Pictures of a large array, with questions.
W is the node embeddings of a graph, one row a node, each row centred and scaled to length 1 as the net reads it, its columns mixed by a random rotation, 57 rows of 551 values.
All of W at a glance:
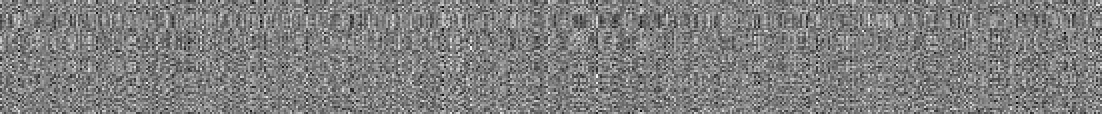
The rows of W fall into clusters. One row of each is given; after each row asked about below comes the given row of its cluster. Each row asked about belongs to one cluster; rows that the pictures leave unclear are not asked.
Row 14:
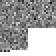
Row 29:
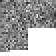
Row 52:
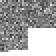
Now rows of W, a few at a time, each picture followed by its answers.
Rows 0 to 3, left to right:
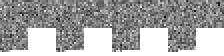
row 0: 52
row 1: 52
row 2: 29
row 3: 14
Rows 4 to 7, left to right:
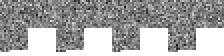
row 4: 52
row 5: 14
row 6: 52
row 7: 29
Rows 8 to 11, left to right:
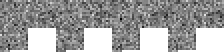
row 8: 29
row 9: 29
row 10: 29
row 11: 29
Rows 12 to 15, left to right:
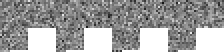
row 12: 29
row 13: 29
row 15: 14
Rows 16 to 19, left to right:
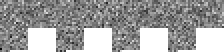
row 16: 52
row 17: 14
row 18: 52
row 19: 52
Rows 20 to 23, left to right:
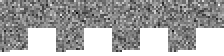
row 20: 52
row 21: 52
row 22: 14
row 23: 52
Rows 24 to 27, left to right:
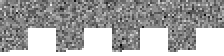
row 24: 52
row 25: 14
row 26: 29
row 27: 52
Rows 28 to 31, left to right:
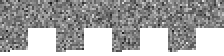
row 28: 14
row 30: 14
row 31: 52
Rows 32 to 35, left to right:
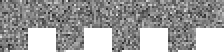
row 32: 29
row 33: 52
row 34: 52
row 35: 52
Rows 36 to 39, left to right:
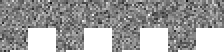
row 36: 14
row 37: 29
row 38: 29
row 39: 14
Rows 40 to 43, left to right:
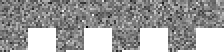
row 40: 14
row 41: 29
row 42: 14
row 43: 52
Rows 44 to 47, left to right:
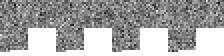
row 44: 29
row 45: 29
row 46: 52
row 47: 14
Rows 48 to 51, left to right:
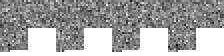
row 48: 29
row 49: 52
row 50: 14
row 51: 29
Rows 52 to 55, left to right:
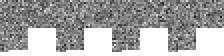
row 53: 29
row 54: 14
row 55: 29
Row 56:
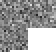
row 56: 52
